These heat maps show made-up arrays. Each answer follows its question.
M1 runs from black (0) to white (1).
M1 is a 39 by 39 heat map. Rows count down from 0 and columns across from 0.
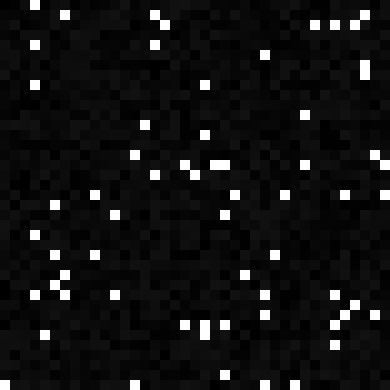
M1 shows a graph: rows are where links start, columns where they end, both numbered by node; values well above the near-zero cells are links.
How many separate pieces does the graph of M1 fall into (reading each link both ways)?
3
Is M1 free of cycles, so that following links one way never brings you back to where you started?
yes
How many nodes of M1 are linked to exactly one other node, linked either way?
4
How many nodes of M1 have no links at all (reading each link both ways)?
1
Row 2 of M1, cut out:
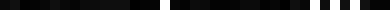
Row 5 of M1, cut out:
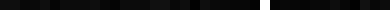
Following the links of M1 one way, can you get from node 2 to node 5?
yes
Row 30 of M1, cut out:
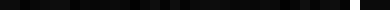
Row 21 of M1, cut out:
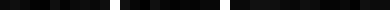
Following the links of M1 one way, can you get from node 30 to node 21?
no
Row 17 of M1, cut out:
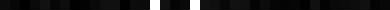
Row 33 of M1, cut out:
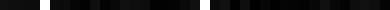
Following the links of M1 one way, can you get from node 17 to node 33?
yes
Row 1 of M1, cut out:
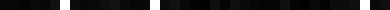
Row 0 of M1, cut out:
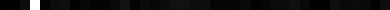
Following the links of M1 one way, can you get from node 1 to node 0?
no
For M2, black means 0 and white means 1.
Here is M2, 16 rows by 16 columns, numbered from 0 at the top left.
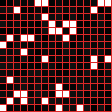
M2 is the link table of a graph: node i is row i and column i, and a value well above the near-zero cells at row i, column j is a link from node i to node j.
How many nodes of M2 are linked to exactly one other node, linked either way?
1
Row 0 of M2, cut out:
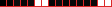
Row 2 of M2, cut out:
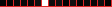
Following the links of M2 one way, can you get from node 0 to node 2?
yes
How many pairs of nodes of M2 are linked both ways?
6
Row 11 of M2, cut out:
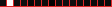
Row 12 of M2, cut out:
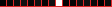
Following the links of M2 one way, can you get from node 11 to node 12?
no
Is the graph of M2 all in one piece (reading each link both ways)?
yes
